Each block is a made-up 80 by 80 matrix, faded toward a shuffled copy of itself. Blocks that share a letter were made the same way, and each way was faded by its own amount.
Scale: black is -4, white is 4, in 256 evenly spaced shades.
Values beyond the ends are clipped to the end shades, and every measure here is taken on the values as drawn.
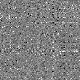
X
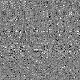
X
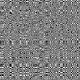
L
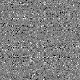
X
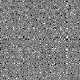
X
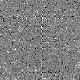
X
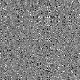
X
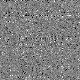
X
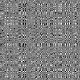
L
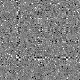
X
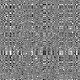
L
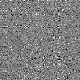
X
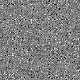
X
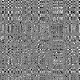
L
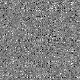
X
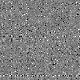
X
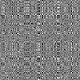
L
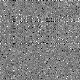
X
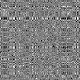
L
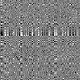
L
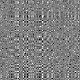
L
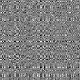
L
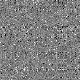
X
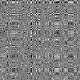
L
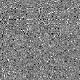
X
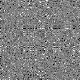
X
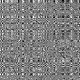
L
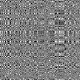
L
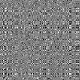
L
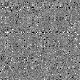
X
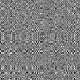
L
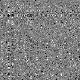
X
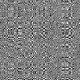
L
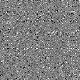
X
